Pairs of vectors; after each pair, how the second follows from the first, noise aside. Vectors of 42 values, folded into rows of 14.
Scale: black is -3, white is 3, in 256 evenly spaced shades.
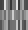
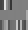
partly zeroed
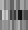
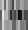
copied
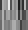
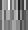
copied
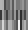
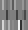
partly zeroed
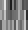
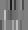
partly zeroed
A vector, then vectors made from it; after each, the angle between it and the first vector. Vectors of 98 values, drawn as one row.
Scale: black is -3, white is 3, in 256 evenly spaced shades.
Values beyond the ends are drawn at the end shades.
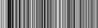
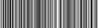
partly aligned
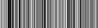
nearly parallel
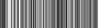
nearly opposite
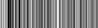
nearly parallel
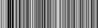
nearly parallel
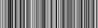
partly aligned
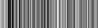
nearly parallel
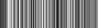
nearly opposite
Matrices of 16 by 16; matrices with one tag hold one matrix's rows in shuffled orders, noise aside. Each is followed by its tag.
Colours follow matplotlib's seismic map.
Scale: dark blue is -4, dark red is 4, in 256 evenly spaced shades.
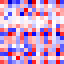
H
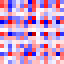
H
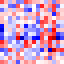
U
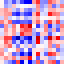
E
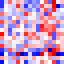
U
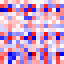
H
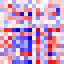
E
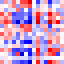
E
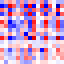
H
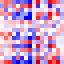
E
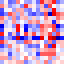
U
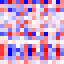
H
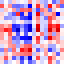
E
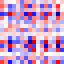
H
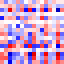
H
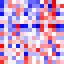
U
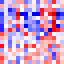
U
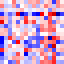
U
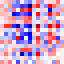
E
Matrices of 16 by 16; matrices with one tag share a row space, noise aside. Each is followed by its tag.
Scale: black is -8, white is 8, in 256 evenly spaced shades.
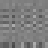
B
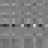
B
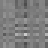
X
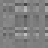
X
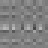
B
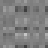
X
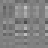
X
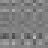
B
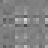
X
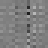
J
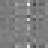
J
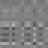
B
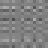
B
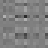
X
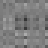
X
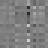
J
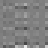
X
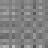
B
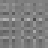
B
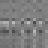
B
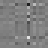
J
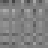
B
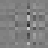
J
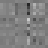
J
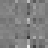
J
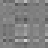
X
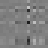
J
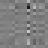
J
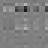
X
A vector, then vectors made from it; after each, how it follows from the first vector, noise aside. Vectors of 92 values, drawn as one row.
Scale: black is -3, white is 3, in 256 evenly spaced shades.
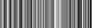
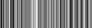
reversed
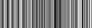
negated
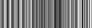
negated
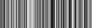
wrapped around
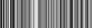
reversed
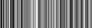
reversed
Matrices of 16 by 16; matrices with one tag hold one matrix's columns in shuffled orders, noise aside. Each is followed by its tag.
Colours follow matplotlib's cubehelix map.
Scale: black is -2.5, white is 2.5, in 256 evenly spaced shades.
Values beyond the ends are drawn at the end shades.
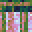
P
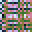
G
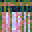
P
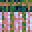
P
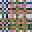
G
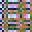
G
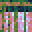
P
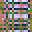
G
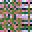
G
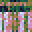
P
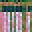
P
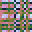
G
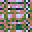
G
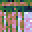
P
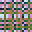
G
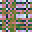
G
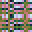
G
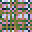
G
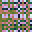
G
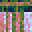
P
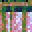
P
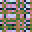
G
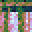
P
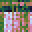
P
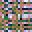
G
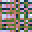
G
